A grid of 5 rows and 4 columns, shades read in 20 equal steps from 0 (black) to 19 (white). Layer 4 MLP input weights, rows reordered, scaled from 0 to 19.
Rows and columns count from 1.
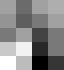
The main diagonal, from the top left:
12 7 5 9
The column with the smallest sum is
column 3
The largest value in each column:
19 18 12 13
